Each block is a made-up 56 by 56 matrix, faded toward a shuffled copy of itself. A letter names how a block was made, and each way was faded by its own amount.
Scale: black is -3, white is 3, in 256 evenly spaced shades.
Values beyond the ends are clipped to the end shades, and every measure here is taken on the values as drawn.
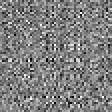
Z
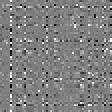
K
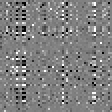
K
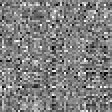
Z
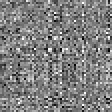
Z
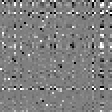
K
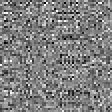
Z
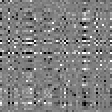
K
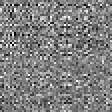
Z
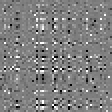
K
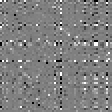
K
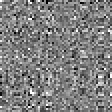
Z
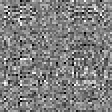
Z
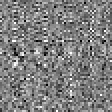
Z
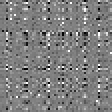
K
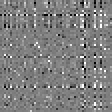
K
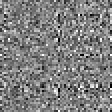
Z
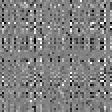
K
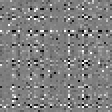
K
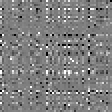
K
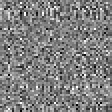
Z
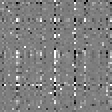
K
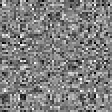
Z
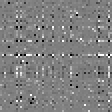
K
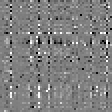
K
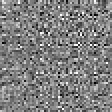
Z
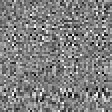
Z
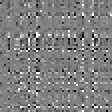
K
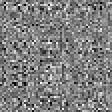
Z
